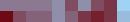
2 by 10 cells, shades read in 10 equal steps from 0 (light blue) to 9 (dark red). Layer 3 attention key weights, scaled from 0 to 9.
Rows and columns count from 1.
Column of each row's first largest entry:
9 1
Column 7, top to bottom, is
3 7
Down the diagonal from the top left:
4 6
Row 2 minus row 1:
5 2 1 1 0 -1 4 2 0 1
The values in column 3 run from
4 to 5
